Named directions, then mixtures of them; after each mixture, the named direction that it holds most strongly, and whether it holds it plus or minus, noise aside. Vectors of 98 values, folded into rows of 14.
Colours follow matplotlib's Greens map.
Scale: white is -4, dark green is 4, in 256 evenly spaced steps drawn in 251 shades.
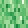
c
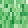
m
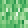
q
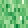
c, plus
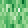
c, minus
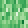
q, plus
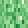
c, plus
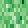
c, minus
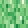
c, plus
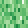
c, plus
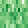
c, plus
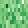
c, plus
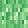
q, plus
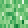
c, plus
